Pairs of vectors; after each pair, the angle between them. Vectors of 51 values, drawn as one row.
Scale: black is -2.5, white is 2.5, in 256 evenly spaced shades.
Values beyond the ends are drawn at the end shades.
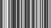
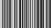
partly opposed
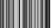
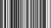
partly opposed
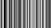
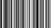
partly aligned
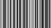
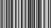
nearly opposite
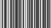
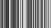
orthogonal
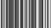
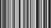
nearly opposite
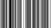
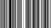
nearly parallel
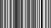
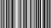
nearly opposite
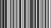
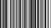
nearly parallel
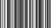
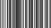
partly aligned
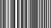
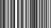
nearly parallel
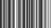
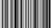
nearly opposite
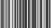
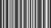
orthogonal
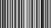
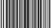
partly opposed
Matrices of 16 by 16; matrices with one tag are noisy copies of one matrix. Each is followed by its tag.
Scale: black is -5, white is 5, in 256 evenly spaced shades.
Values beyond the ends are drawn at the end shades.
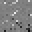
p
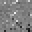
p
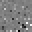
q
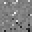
p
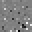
q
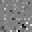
q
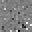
q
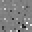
q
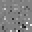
q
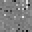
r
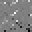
p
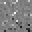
p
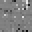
r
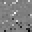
p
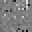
r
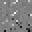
p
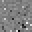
q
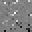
p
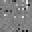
r
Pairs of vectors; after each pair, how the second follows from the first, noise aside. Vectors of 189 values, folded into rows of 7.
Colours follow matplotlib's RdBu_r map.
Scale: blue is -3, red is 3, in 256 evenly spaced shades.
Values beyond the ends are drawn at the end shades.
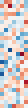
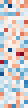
sign-scrambled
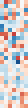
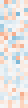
shrunk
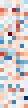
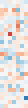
shrunk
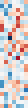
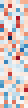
sign-scrambled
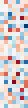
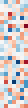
negated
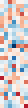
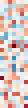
sign-scrambled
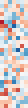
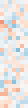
shrunk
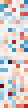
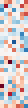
sign-scrambled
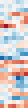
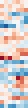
negated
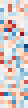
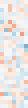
shrunk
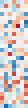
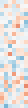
shrunk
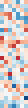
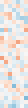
shrunk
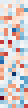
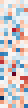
negated
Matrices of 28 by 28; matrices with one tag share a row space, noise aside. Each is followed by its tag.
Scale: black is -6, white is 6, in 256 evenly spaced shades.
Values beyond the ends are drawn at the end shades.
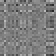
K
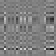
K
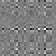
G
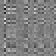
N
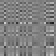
K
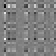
N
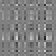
G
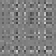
G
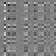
N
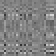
K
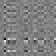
N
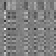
N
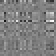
K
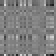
K
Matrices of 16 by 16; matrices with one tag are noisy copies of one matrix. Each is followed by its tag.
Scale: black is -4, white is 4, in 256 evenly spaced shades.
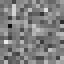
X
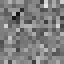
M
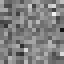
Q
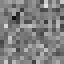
M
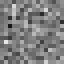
X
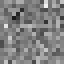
M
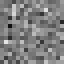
X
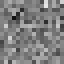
M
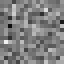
X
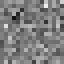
M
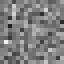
X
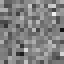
Q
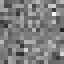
Q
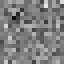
M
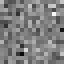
Q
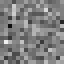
X
